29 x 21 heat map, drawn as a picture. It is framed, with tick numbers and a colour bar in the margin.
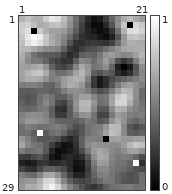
The field is mottled with small blotches. The values follow a bell shape. Neither half mirrors the other. The middle left is the smoothest part. Five lone cells stand out: two far higher and three far lower than their neighbours.
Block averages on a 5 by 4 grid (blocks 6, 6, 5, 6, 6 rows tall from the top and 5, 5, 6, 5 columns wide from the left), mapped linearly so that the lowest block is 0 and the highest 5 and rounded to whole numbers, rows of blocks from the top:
5304 | 3222 | 2234 | 3133 | 2122
